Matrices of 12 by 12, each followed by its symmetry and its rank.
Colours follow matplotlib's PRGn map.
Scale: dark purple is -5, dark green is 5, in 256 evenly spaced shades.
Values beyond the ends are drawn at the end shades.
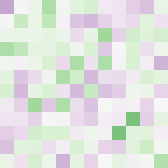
symmetric, full rank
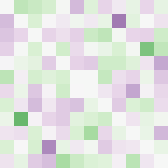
antisymmetric, full rank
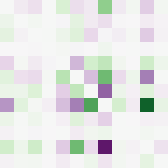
antisymmetric, rank two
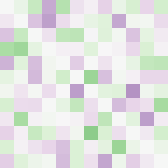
antisymmetric, full rank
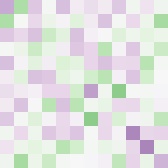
symmetric, full rank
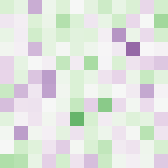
neither, full rank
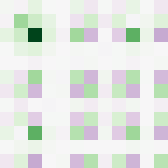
symmetric, rank two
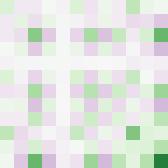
symmetric, rank two
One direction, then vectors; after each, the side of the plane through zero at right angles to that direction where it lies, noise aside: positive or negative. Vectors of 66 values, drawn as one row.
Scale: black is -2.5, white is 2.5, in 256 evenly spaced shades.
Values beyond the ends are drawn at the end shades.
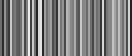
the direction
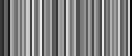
positive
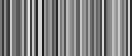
positive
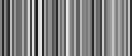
positive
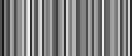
positive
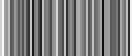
negative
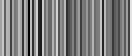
negative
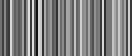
positive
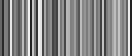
positive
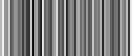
negative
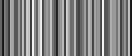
positive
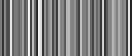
positive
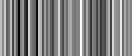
positive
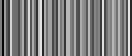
positive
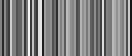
positive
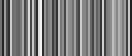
positive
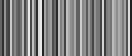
positive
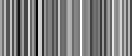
positive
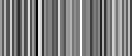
positive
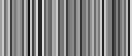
negative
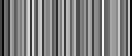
positive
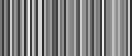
positive
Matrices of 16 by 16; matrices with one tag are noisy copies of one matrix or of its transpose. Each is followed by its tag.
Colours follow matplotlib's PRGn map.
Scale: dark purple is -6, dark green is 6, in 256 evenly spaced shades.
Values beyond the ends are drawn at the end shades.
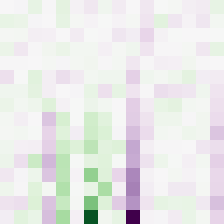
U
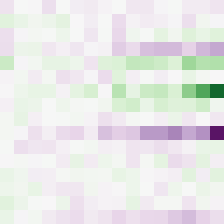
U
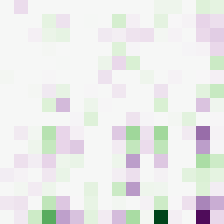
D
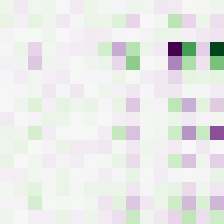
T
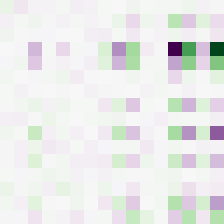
T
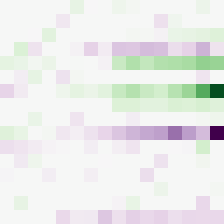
U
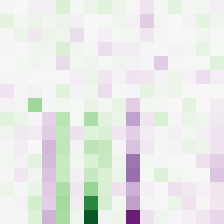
U
